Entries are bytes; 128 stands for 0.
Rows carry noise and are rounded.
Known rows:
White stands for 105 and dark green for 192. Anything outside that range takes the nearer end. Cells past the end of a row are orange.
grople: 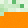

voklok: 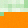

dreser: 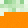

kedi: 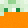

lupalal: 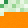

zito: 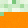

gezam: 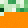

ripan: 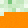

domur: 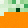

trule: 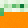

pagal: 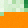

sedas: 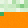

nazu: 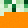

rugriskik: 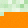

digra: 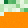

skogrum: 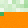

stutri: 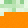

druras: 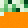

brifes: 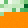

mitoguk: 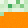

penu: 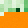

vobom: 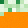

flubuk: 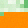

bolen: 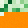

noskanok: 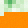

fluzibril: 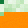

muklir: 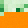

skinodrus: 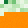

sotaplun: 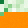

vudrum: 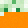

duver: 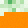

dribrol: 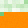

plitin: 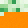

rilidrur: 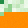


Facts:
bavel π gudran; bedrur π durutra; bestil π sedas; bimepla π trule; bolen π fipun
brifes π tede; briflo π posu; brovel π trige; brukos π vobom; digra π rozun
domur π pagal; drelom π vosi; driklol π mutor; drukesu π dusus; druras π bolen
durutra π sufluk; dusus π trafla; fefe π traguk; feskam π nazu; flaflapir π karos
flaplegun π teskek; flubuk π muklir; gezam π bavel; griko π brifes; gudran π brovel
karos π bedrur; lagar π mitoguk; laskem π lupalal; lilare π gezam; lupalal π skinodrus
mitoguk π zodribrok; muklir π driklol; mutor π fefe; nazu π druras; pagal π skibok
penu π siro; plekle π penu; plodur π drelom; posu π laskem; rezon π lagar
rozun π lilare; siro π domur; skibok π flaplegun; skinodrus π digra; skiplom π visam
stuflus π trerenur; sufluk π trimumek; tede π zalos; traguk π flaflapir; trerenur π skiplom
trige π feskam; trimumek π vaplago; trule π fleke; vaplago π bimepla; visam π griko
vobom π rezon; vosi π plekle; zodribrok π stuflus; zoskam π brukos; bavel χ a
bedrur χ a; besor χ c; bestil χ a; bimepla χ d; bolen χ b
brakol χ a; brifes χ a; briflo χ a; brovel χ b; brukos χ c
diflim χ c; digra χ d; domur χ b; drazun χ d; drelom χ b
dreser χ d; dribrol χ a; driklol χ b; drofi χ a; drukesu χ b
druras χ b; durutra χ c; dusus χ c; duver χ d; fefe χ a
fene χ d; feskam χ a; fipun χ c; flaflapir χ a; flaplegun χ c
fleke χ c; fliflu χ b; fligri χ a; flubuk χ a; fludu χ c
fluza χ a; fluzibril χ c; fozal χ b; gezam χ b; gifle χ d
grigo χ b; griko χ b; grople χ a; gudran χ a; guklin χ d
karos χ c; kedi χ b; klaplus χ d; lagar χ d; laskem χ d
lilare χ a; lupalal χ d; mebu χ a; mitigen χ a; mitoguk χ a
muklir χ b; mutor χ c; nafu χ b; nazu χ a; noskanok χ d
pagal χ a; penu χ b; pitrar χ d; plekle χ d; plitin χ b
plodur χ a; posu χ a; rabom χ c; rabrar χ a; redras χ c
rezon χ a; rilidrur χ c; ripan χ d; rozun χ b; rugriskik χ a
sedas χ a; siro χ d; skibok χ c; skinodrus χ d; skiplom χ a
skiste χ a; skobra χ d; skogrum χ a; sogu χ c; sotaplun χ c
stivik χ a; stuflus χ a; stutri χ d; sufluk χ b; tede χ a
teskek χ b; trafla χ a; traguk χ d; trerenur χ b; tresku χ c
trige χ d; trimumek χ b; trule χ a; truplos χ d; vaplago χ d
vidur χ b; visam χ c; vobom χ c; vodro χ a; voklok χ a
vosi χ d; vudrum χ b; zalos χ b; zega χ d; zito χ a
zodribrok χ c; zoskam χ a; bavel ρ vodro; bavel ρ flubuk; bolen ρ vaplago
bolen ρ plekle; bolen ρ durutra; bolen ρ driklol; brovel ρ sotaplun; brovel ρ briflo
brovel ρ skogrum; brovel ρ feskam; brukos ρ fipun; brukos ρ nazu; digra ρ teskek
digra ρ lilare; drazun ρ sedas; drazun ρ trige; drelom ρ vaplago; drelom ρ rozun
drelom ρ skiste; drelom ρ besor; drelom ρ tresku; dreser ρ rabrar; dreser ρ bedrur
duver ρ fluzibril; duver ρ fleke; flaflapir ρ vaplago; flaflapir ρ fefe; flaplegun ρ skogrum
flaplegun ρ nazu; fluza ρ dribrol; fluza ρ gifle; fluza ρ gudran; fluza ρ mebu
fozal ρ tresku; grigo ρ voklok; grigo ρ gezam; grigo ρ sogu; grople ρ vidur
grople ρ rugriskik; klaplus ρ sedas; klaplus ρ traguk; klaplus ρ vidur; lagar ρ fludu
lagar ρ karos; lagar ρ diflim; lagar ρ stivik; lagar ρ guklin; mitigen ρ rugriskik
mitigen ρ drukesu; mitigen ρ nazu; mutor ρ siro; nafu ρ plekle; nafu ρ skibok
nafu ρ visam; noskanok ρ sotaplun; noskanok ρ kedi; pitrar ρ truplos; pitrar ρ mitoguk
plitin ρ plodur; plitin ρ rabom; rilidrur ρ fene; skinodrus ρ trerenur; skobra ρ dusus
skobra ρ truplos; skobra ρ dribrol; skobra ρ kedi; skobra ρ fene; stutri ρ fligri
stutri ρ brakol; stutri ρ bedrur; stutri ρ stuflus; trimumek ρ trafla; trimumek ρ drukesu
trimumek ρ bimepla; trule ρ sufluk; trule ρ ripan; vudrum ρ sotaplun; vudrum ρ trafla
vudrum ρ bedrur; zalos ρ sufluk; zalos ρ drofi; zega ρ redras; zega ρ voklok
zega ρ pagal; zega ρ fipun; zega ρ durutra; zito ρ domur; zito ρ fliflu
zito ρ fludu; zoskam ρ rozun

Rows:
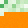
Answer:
laskem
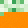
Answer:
flaplegun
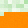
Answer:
trafla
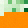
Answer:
siro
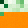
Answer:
mutor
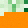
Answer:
vosi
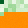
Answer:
fipun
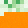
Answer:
lagar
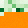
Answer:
sufluk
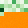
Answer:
bavel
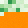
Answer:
grigo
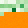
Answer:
stuflus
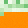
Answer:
rezon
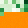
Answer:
lilare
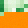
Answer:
driklol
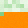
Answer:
fluza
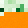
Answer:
trimumek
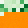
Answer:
griko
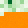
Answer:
zega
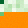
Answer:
fleke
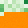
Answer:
gudran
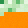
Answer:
brukos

